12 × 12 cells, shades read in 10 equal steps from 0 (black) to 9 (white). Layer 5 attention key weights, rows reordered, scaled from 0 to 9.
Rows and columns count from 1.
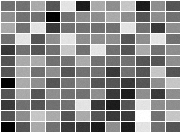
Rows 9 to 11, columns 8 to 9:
2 1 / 1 3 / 2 2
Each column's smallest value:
0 3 3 0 2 1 1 1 1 1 2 3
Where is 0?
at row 2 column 4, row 8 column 1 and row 12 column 1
